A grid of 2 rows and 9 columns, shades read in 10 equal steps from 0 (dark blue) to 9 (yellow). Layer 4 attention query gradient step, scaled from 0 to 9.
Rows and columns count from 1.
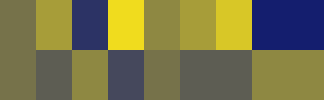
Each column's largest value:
4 6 5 9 5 6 8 5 5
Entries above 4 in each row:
5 3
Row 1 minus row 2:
0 3 -4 7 1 3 5 -5 -5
